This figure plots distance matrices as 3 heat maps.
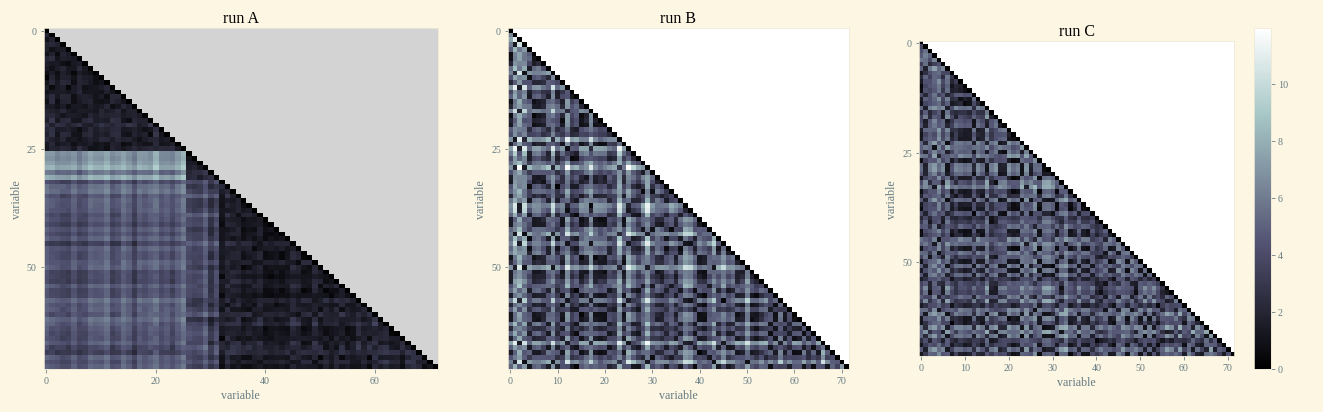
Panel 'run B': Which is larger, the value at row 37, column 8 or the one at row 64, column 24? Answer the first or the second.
the first
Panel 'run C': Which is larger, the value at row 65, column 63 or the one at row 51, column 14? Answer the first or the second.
the first
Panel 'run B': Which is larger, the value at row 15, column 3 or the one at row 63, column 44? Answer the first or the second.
the first
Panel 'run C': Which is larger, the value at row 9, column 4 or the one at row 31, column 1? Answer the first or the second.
the first
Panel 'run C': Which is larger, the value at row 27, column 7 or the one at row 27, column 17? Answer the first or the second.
the second
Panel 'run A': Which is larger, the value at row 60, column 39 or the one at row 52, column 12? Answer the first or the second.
the second
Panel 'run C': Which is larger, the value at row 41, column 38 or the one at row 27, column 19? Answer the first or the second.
the second
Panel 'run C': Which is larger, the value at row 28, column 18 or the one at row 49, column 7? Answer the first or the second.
the second
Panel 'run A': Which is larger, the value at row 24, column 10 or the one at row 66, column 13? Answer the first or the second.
the second
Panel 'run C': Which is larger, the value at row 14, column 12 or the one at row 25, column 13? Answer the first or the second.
the second
